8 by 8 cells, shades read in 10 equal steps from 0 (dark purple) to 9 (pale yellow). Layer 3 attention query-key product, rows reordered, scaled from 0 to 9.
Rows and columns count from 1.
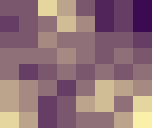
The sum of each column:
36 31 32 34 33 30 30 31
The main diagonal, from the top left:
3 3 5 5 3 7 4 9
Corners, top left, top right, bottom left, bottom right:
3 0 8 9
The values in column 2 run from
2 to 6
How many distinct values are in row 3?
4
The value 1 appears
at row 1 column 6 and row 2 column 6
